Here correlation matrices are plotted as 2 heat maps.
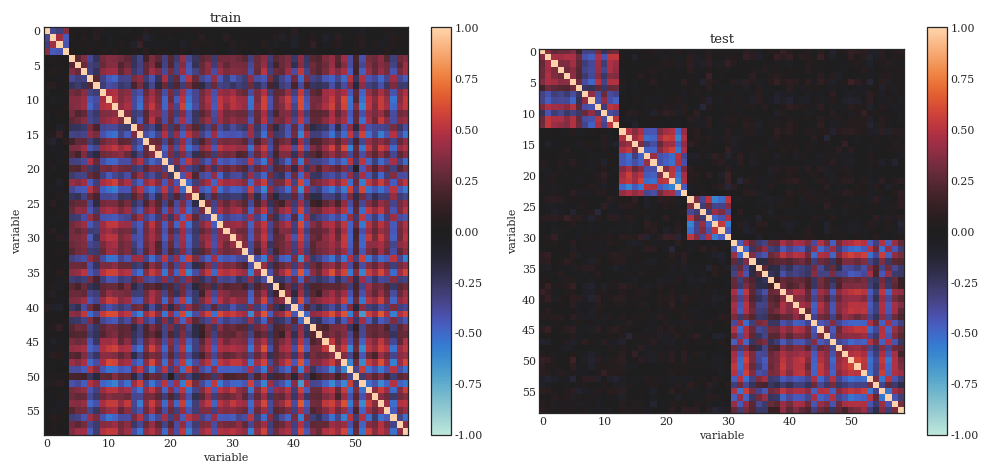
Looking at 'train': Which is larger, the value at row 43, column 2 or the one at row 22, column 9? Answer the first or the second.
the second
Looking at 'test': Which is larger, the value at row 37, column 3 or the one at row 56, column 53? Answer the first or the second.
the second
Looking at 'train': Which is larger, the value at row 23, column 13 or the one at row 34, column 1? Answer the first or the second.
the second
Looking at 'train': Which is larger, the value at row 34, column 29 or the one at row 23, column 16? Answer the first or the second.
the first
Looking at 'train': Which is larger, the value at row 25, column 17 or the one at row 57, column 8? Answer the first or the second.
the first
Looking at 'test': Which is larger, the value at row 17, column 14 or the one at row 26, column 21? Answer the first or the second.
the second
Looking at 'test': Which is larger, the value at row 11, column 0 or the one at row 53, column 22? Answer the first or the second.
the first
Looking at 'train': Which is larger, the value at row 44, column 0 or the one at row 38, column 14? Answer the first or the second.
the first
